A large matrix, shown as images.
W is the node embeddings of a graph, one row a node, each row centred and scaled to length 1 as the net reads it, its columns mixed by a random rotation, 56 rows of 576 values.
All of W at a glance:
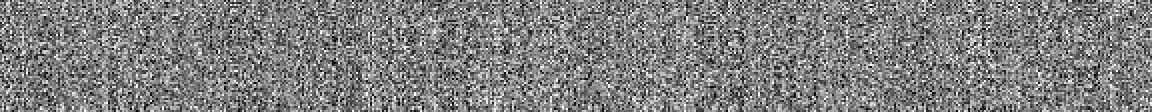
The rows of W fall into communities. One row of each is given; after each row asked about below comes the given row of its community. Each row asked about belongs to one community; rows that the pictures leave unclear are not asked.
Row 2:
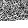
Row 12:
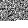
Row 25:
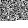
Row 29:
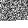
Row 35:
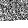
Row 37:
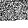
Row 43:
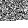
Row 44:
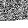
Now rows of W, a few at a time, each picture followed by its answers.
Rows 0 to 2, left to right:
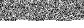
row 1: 29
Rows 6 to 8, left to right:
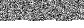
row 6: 44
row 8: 43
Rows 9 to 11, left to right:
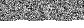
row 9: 43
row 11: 43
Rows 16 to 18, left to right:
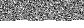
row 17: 25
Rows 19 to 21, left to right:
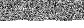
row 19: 44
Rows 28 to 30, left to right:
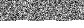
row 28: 35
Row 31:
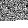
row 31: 43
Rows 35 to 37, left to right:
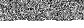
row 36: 12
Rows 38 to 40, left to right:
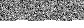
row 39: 12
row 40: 25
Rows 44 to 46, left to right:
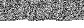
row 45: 44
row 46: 12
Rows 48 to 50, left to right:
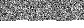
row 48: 43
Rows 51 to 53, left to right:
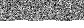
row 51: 44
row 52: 44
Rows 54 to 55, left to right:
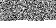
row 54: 29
